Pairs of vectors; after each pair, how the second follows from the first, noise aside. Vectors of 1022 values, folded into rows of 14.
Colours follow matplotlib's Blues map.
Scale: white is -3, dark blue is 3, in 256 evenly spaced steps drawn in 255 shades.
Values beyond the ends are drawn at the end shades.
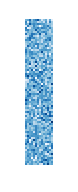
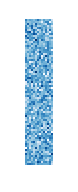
wrapped around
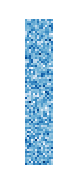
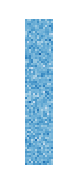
shrunk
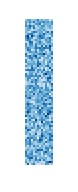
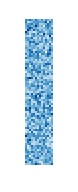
wrapped around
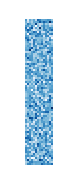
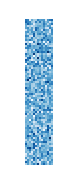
wrapped around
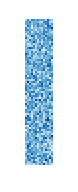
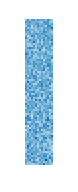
shrunk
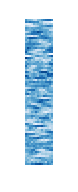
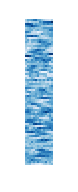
negated
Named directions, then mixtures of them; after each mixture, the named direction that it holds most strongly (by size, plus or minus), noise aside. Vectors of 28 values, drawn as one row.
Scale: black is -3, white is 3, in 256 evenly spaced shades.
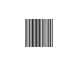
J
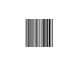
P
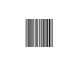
P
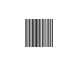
J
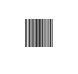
J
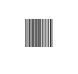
J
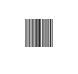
J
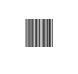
P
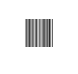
P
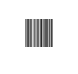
J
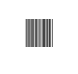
P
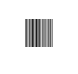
J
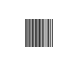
J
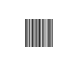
J
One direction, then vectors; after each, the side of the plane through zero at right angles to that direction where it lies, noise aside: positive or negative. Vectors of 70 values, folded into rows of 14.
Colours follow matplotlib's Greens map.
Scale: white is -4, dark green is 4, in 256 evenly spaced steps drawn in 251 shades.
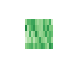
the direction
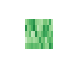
positive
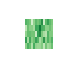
negative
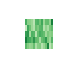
negative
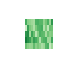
negative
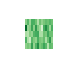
positive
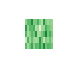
positive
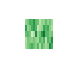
positive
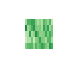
positive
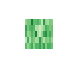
positive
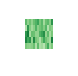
negative
